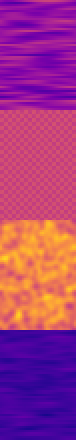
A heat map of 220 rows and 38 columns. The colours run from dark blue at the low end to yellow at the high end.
It is made of 4 by 1 panels. Panel 1,1: low, streaked across. Panel 2,1: middling, checkered, faint in contrast. Panel 3,1: high, blotchy. Panel 4,1: very low, streaked across, faint in contrast.
